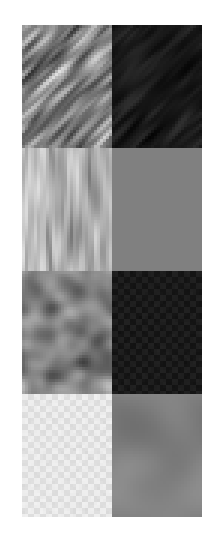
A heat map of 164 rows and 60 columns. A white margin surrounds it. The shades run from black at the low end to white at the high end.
The table splits into 4 rows of 2 panels. Panel 1,1: middling, slanting up to the right, strong in contrast. Panel 1,2: very low, slanting up to the right, faint in contrast. Panel 2,1: high, streaked downward. Panel 2,2: middling, flat. Panel 3,1: middling, blotchy. Panel 3,2: very low, checkered, faint in contrast. Panel 4,1: very high, checkered, faint in contrast. Panel 4,2: middling, smooth, faint in contrast.
